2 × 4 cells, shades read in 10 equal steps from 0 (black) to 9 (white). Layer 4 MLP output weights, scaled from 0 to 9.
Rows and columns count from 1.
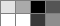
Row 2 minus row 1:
1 3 2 2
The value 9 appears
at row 2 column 1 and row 2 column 2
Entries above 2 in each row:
3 3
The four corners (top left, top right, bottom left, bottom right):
8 3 9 5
